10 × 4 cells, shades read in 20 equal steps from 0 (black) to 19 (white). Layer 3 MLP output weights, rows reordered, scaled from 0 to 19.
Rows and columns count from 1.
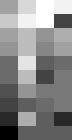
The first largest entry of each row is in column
3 3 2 2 2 2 2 4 2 2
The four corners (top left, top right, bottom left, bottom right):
12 18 0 7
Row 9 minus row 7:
-3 2 -2 -6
